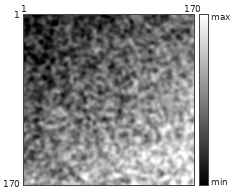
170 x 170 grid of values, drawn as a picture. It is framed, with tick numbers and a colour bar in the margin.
There is an overall slope up to the bottom right. No regular stripes run through it. The field is mottled with small blotches. No single row or column stands out from its neighbours.
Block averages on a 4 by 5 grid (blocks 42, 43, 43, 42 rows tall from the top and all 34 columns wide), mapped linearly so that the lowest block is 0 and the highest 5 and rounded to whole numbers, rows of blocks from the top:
01122 / 11223 / 22334 / 33455
